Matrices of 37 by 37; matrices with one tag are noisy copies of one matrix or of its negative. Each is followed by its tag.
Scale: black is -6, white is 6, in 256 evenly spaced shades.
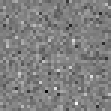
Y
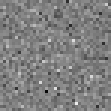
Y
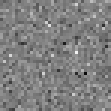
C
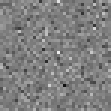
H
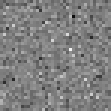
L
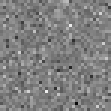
Y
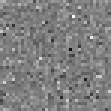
L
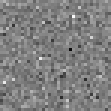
L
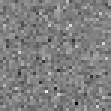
Y
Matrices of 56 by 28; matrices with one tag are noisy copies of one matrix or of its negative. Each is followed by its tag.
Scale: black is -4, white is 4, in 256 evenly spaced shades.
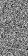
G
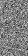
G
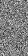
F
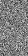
F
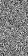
F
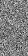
F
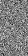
F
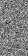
G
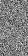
F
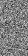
G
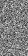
G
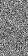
F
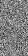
F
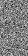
G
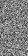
G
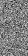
G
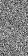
F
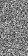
G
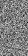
G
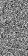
G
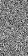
F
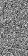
G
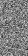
G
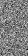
G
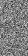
G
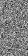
G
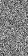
F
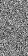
F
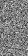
G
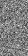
G
